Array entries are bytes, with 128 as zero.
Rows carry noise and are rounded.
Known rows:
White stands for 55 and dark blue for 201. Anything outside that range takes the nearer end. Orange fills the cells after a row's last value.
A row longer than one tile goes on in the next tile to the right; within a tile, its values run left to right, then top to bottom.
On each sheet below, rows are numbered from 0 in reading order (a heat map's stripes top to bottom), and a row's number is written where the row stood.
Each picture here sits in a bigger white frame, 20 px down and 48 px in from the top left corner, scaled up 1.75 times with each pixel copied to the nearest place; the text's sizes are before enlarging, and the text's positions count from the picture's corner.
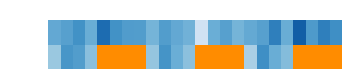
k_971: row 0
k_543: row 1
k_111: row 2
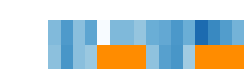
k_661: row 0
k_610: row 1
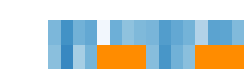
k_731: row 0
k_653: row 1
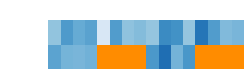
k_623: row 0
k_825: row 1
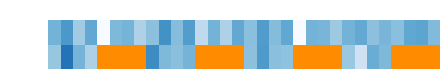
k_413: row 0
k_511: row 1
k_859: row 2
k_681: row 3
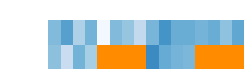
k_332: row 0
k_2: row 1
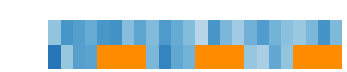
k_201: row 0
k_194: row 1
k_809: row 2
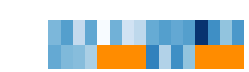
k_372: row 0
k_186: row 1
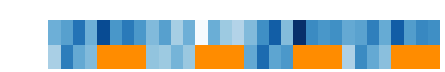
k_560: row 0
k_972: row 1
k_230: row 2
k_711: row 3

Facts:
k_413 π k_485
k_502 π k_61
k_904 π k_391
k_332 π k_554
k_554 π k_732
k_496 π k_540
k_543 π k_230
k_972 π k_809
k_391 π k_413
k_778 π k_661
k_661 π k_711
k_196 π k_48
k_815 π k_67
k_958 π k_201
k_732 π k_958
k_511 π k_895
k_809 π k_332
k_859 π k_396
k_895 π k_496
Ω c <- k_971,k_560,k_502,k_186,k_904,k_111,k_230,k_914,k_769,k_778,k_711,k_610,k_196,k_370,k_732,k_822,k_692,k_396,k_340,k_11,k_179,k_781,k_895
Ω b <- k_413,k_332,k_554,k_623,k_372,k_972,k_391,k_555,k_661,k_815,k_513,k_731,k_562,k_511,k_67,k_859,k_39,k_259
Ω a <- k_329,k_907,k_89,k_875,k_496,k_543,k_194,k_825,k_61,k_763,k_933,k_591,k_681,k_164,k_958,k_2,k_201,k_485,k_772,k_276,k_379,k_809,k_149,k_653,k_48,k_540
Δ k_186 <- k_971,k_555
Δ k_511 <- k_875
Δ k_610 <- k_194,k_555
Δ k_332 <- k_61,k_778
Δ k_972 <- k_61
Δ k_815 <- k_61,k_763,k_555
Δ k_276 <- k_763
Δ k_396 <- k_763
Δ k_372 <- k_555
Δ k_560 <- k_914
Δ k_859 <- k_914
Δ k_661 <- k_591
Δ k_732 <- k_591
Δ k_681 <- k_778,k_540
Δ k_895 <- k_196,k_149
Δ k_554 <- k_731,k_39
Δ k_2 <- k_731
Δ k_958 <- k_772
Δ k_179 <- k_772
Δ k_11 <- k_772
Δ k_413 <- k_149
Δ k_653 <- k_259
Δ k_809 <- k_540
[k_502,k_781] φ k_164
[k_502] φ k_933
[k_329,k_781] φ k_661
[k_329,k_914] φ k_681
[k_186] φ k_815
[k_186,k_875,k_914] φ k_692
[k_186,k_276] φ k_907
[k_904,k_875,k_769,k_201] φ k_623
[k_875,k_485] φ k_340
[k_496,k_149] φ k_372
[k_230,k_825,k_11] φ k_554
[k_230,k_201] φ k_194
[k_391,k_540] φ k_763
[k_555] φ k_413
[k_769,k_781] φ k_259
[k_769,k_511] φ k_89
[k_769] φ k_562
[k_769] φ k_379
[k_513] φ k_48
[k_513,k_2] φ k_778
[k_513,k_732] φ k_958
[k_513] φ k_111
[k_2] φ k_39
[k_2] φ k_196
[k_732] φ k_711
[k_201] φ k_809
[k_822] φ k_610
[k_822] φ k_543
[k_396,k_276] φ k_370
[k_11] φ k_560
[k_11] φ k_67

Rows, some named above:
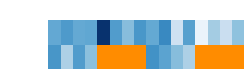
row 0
k_396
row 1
k_391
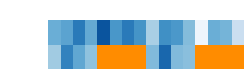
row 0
k_179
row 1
k_554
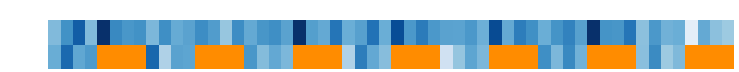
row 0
k_230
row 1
k_875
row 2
k_781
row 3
k_560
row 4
k_778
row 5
k_904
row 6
k_67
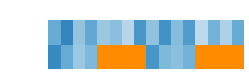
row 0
k_149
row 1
k_511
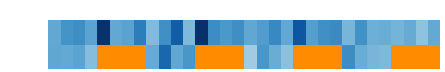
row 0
k_502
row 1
k_230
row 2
k_370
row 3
k_2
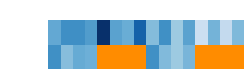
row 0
k_914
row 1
k_513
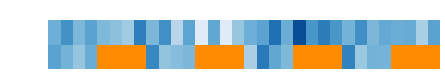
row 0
k_496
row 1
k_555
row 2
k_560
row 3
k_329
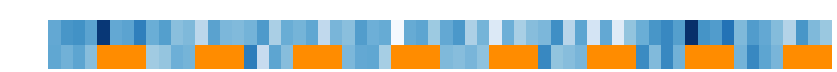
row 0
k_502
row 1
k_61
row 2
k_276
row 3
k_958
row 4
k_763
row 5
k_555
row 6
k_904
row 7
k_194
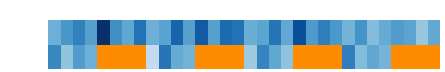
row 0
k_769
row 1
k_895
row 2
k_179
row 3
k_485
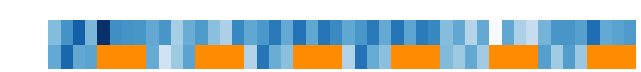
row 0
k_11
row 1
k_540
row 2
k_196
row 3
k_196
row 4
k_815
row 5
k_732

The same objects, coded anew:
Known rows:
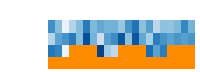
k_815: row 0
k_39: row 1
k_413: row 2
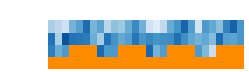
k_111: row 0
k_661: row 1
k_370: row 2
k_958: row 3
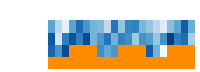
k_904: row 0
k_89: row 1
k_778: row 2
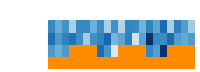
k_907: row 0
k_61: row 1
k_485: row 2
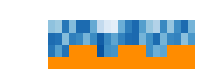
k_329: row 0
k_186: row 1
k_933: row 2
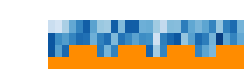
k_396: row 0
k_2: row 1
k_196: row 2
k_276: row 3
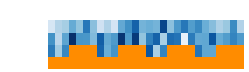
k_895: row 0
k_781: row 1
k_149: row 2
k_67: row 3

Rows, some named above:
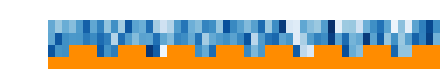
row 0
k_391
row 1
k_875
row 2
k_555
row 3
k_201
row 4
k_825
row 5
k_554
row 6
k_914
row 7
k_732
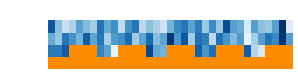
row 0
k_623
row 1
k_194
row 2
k_914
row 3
k_875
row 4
k_554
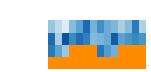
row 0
k_610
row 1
k_67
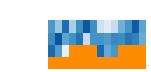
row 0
k_763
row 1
k_370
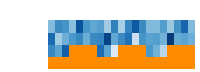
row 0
k_201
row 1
k_763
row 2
k_543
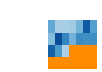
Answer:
k_372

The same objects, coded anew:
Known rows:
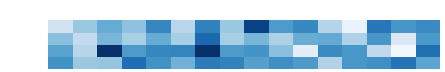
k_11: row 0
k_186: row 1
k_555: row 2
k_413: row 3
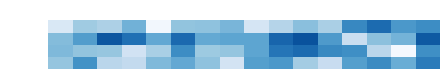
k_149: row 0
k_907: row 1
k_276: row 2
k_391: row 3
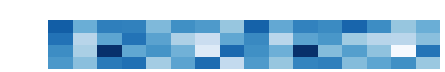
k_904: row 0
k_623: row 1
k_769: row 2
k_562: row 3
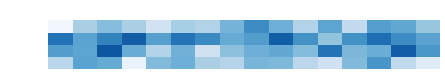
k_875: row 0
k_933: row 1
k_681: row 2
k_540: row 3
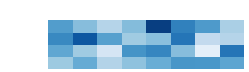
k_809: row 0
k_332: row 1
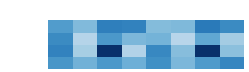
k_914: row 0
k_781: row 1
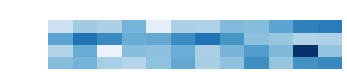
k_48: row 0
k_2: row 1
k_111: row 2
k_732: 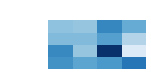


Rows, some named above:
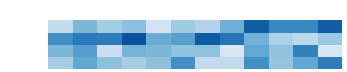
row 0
k_485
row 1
k_149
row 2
k_196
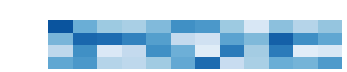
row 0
k_763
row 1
k_623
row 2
k_958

